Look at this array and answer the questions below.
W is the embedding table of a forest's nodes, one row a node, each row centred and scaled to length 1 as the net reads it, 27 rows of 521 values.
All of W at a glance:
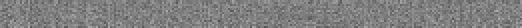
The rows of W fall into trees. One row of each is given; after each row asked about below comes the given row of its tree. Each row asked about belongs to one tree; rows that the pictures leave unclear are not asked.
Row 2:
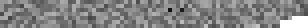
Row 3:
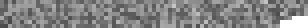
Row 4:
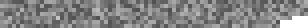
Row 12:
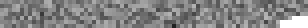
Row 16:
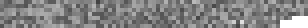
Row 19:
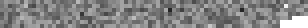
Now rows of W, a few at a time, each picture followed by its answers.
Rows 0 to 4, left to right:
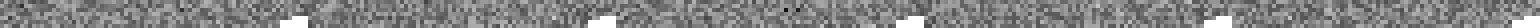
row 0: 2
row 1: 3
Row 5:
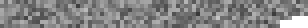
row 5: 12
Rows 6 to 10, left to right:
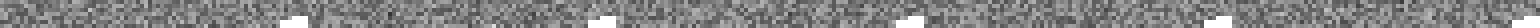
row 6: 2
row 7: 19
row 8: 12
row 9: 16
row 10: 4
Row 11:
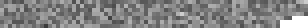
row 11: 4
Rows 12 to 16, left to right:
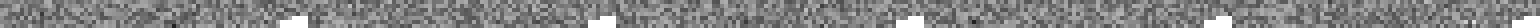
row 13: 19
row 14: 16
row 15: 4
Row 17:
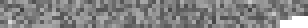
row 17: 2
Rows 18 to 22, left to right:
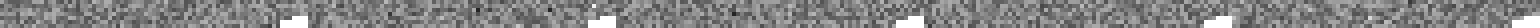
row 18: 16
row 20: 3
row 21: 3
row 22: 12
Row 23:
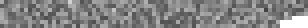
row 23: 12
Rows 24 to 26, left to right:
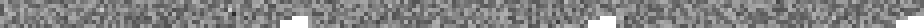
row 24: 16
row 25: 4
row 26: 12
